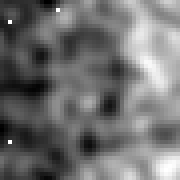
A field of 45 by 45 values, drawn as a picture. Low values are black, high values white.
The field climbs toward the right. The field is mottled with small blotches. No row or column stands out. Three lone cells stand out, each far higher than its neighbours.
